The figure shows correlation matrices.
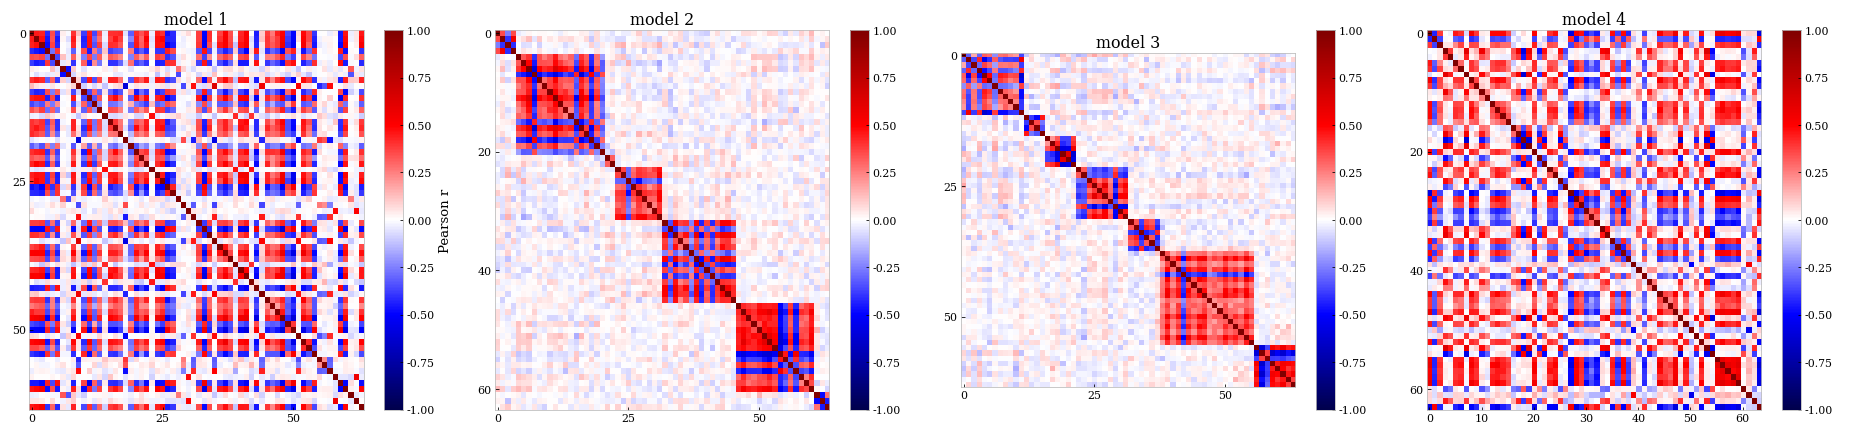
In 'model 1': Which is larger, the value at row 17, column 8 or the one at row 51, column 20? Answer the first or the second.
the first
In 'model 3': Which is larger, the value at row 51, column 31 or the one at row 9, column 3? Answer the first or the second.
the first
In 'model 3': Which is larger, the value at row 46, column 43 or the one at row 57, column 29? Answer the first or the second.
the first
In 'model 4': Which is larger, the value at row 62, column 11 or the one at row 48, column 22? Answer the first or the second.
the second
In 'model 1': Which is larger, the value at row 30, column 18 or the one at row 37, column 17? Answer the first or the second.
the second
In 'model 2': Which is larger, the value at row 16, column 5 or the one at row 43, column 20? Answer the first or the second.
the first
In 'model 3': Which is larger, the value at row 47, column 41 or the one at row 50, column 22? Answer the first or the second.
the first
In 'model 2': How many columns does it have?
64
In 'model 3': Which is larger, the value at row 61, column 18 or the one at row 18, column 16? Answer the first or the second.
the second
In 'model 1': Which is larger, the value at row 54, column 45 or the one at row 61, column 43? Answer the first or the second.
the second
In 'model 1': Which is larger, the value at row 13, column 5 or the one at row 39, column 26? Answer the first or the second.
the second
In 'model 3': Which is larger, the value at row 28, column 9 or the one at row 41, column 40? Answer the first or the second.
the second
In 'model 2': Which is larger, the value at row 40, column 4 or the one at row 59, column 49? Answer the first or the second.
the second
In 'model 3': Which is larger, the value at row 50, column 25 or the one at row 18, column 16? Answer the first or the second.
the second
